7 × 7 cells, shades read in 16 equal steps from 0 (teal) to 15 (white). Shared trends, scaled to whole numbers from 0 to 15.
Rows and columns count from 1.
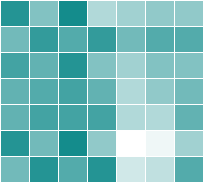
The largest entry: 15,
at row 6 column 5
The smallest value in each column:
1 1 0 1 6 4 4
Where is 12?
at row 7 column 5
